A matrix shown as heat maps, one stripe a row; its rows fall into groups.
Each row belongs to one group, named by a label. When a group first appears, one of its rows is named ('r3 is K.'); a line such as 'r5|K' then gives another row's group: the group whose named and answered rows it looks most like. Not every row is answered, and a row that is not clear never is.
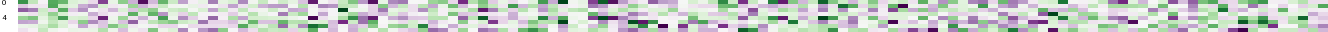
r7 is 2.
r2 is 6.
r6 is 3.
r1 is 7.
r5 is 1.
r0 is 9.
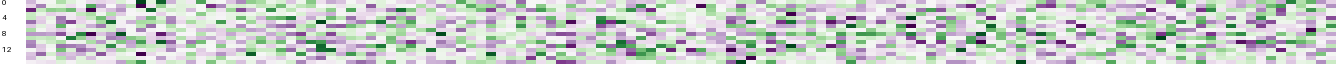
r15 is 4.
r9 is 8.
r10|2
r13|1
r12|3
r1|1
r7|2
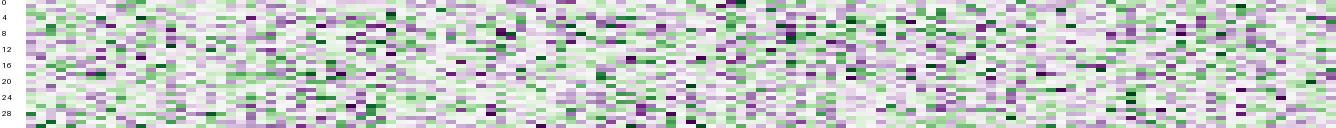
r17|7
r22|2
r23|3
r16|6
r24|3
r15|3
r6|9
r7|8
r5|7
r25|3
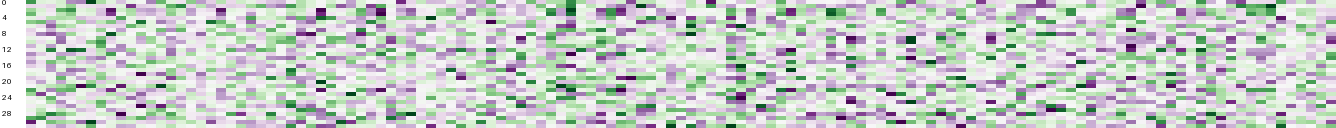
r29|8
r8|2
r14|7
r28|6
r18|2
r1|1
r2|9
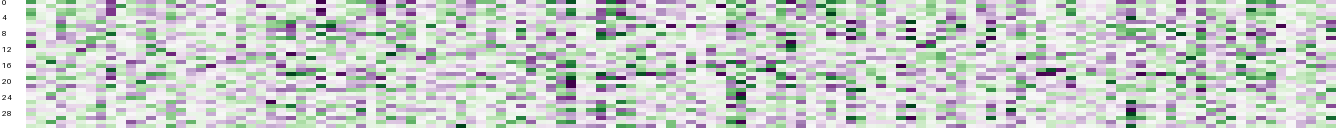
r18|1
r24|4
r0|9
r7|7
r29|7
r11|6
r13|8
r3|9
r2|9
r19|9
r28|3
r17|2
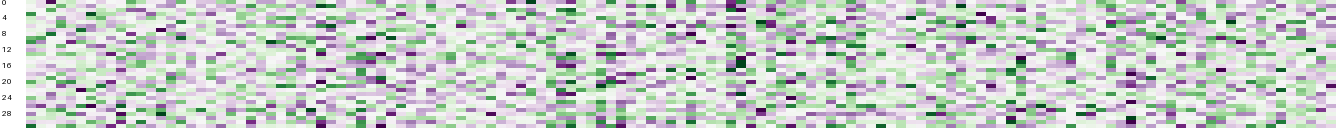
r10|1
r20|9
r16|4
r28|6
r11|7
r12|2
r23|4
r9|8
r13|9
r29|3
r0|4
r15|4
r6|3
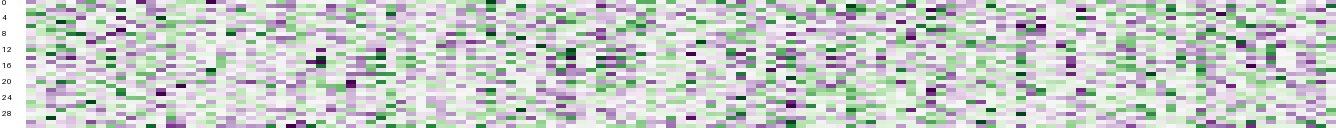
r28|4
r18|4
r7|6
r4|6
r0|1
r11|2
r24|4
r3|8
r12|9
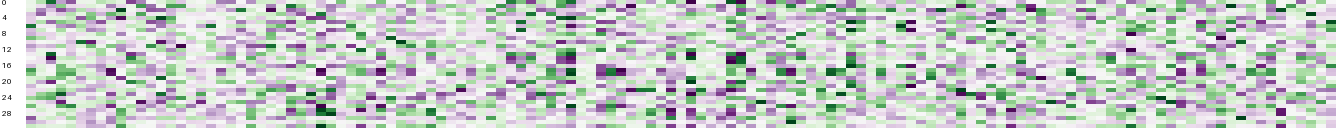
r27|3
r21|7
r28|3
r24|8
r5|7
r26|9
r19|6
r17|9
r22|3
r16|7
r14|4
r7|7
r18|9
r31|3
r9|8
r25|2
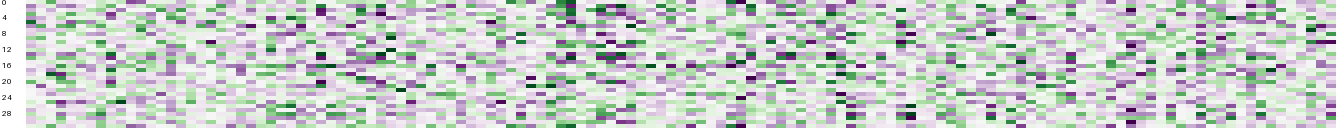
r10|1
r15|4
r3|9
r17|2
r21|2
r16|3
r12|8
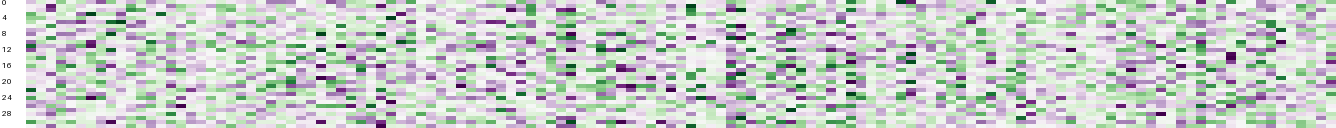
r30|9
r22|1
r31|4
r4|8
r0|7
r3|6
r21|3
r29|4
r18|4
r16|9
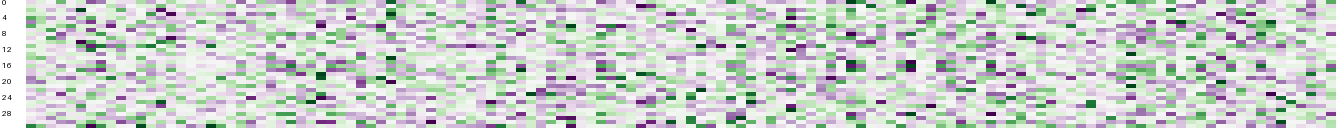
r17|7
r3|8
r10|6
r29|4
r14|8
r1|2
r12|6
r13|3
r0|7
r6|9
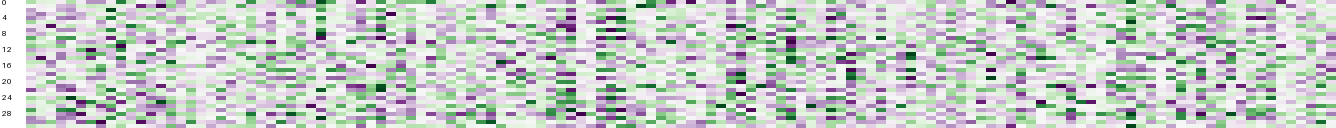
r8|2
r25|6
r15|8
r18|4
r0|3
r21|2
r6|4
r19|7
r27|9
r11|6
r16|1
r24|9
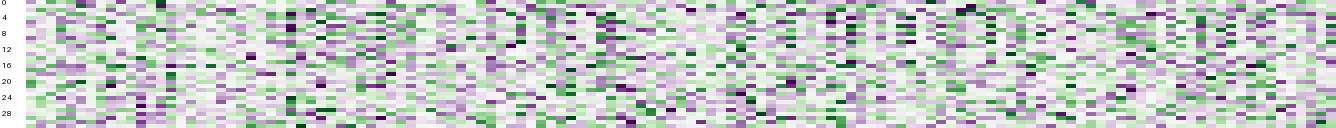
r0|6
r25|2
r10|7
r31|1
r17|8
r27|3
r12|4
